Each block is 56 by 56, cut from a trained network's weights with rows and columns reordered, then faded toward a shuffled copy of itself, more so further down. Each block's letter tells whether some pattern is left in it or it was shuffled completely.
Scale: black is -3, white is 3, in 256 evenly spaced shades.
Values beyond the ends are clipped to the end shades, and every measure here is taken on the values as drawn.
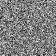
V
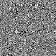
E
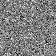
V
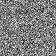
V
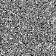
E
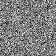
V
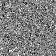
V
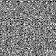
E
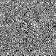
E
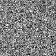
E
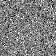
V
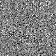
E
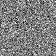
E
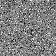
V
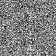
E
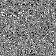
E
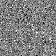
E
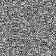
E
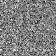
E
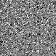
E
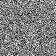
V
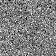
V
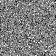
V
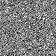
V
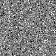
E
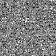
E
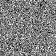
V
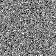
V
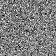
V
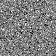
V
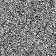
V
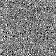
E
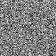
E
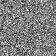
V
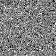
E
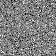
V
